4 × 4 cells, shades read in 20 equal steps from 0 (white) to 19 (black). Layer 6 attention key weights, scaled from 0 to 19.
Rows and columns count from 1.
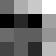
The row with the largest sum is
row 2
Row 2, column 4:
7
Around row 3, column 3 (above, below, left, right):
19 16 12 8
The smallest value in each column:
11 6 4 0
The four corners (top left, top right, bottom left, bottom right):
11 0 14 5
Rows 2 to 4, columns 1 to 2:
19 16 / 11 12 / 14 12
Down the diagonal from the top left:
11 16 12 5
